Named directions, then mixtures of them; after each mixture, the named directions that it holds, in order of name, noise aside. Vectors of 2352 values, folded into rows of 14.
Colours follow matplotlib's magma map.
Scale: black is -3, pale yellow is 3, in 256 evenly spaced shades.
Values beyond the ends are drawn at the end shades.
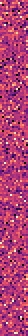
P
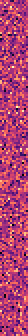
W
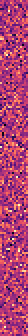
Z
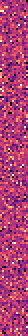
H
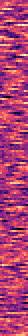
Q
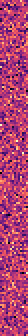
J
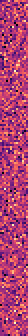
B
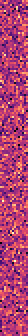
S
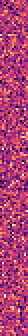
W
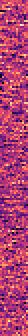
H, Q, S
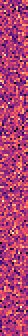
S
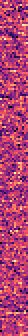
Q, S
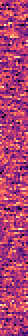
J, P, Q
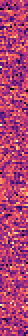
J, Q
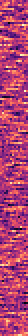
Q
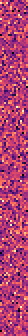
P, S, W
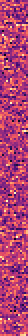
B, Q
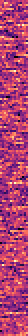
Q, S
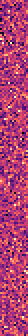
B, J, Z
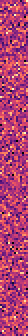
H, J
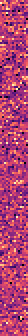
P, Q
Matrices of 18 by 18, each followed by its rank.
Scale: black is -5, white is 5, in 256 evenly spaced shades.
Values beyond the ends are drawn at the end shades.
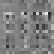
three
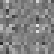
three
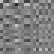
two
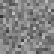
full rank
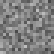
full rank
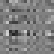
two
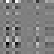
one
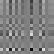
one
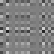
one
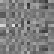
three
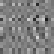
two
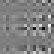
two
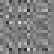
two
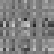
two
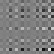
one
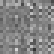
three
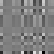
one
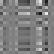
one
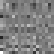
three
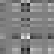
one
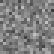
full rank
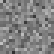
full rank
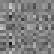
three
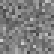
full rank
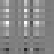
one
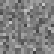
full rank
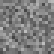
full rank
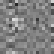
three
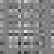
two
